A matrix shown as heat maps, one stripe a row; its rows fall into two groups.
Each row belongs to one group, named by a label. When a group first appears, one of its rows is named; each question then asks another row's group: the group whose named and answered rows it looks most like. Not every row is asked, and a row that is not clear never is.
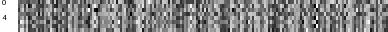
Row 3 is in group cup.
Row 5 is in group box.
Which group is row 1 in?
box
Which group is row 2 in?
box
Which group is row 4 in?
box
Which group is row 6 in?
box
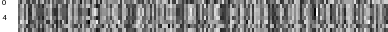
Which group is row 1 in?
box
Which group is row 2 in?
box
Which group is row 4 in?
box
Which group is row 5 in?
box
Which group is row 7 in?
box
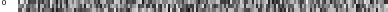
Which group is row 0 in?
box
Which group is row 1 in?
cup
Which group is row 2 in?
cup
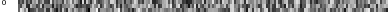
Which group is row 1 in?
cup
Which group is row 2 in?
box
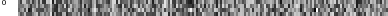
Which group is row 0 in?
cup
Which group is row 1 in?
cup
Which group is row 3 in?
cup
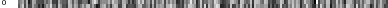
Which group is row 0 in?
box
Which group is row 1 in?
box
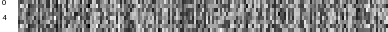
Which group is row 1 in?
box
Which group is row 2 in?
cup
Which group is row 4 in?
cup
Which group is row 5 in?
cup
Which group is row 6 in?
box
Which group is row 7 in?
cup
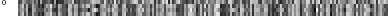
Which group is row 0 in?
cup
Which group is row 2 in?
box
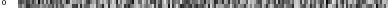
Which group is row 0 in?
cup
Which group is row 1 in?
cup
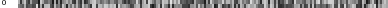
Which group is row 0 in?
cup
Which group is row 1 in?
cup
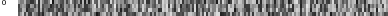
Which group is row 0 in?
cup
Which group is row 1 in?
cup
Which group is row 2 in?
cup
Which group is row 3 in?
box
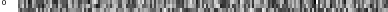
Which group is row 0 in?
box
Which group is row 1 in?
box
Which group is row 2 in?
cup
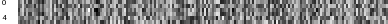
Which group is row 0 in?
box
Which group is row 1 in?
cup
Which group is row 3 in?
box
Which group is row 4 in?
cup
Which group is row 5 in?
cup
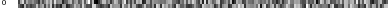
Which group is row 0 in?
box
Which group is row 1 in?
cup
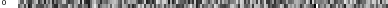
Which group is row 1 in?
box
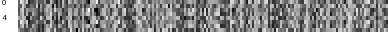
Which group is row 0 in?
box
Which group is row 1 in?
cup
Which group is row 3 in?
box
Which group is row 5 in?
box
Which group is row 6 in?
box
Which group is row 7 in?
cup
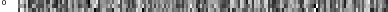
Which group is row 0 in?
box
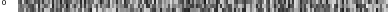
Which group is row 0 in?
cup
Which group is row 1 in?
cup
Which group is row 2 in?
cup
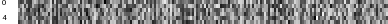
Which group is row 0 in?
cup
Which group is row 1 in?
box
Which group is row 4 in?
box
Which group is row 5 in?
cup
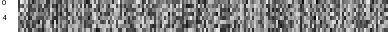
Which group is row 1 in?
cup
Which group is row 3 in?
cup
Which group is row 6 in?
cup
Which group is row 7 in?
box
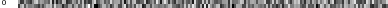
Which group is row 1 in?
box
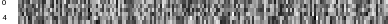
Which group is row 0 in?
cup
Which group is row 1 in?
cup
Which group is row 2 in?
cup
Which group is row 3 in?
cup
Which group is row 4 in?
box
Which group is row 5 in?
box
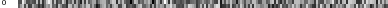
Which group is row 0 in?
cup
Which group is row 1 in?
box
